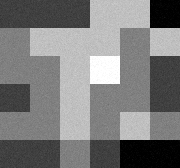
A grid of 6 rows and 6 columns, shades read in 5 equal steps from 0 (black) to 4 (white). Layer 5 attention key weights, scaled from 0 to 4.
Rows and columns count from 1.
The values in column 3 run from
1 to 3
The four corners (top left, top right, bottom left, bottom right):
1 0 1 0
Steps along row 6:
same up down down same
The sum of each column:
9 11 15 15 12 7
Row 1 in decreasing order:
3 3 1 1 1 0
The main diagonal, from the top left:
1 3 3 2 3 0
